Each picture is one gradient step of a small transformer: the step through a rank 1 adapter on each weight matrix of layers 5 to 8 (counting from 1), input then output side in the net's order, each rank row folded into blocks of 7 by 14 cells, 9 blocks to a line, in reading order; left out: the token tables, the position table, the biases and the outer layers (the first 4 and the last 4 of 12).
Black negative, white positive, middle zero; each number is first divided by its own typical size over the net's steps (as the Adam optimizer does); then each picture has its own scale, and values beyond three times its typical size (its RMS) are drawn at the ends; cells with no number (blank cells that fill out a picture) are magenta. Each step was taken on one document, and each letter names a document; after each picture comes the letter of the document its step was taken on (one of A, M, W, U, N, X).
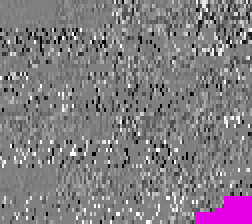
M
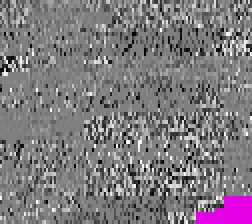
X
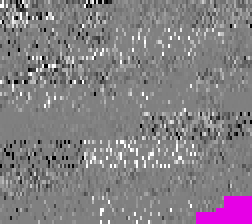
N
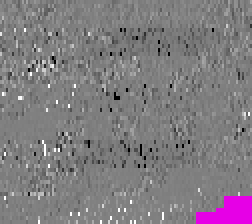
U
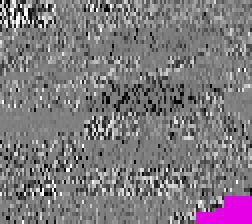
X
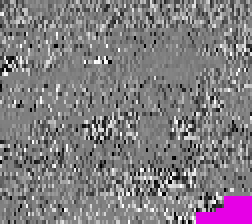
X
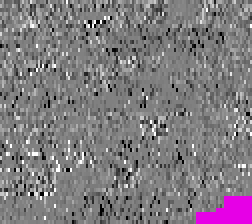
N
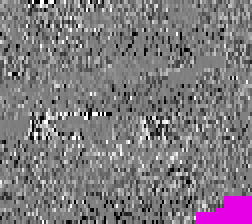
X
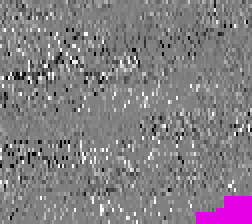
N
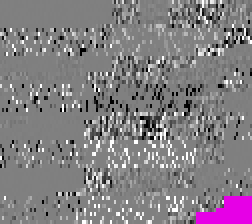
M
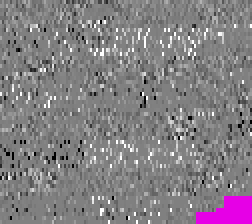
N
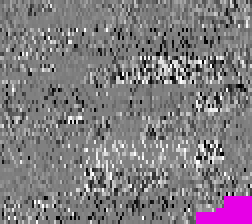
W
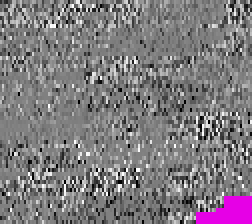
X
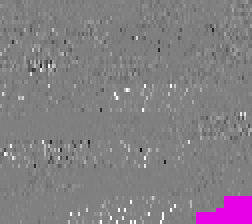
U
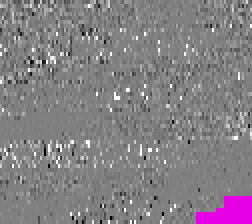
U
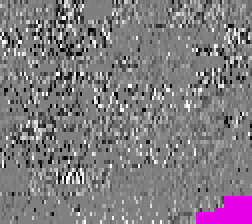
M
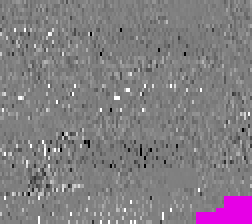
U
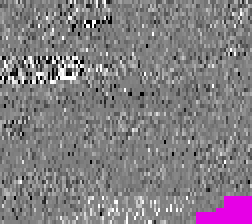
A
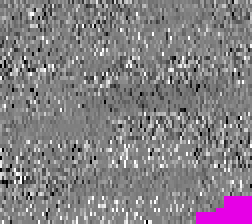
A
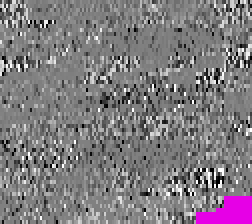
X
